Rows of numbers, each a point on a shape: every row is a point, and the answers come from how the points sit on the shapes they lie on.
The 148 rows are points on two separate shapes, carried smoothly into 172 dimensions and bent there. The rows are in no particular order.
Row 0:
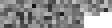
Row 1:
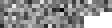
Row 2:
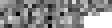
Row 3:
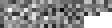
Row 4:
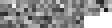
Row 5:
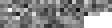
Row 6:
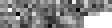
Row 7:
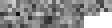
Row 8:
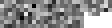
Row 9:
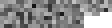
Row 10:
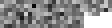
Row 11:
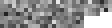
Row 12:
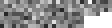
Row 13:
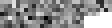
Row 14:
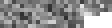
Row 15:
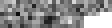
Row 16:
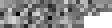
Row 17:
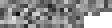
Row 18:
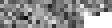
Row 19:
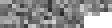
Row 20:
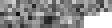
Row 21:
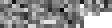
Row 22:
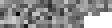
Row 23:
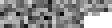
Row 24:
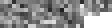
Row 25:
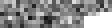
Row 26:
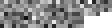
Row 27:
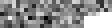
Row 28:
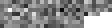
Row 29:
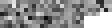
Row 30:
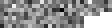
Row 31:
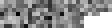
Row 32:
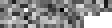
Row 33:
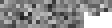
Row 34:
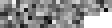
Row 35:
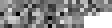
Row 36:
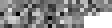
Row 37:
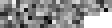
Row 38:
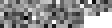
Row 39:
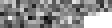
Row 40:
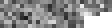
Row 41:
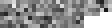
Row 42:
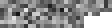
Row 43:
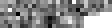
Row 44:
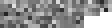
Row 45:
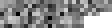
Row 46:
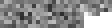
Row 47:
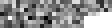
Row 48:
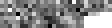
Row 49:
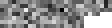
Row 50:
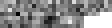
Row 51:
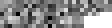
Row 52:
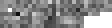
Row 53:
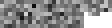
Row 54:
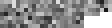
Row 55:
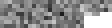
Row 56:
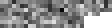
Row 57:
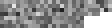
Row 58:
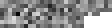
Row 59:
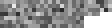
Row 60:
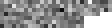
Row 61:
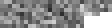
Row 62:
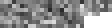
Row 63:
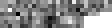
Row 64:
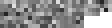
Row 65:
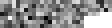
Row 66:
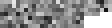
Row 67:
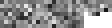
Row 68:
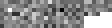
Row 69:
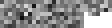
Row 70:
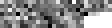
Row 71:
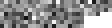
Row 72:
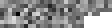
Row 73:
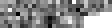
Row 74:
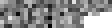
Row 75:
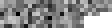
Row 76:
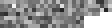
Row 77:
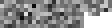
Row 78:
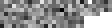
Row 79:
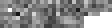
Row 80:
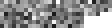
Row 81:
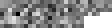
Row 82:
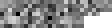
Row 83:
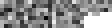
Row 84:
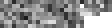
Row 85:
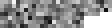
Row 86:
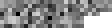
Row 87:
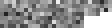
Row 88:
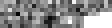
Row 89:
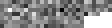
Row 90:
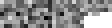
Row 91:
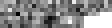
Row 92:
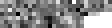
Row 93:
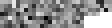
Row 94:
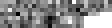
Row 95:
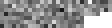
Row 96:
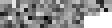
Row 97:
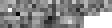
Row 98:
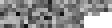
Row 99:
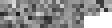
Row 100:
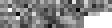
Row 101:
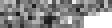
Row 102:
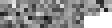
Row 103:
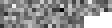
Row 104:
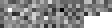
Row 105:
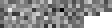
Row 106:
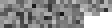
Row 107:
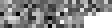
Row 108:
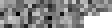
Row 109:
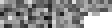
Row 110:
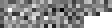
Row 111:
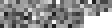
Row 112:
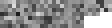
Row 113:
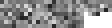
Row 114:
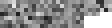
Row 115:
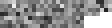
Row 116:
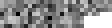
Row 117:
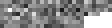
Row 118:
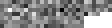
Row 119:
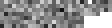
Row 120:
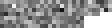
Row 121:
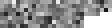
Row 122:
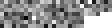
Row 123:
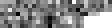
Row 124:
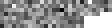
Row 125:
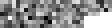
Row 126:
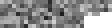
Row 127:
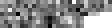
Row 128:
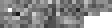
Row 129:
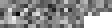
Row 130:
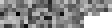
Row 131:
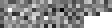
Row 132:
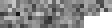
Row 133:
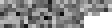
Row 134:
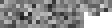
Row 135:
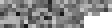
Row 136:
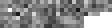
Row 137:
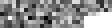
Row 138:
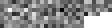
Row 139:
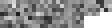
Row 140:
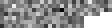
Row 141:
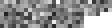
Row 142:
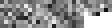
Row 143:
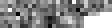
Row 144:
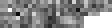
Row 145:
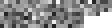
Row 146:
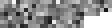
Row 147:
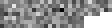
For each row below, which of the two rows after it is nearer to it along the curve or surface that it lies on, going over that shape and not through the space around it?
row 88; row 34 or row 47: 47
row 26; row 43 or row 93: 93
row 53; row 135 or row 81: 135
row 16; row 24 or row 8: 24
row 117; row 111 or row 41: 41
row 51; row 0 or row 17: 17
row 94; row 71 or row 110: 110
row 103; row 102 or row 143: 102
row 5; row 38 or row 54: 54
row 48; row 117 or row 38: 117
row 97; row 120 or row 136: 136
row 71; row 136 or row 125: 125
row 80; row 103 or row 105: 103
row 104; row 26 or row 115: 115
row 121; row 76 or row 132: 76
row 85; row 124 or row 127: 124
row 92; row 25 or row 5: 5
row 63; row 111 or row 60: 60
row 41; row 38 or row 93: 93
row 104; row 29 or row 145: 29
